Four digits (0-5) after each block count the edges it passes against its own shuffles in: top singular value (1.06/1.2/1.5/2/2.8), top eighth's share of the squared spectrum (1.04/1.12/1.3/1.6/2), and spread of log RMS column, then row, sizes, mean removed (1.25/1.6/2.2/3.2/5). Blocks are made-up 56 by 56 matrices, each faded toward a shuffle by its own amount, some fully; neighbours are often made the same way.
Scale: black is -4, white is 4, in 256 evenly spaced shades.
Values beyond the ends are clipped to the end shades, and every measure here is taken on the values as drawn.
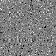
3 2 1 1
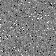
0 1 0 0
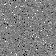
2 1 0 0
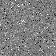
0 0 0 0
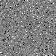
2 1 0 0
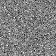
0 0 0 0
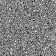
0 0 0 0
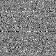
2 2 0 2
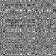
4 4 2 3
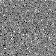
3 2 0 1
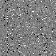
3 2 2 1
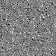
1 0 0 0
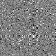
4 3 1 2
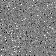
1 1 0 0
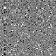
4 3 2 2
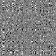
4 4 2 2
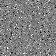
1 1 0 0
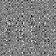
4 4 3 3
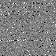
2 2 0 2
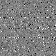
2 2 0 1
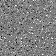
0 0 0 0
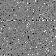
3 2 0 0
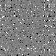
3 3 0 1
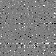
3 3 1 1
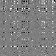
4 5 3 2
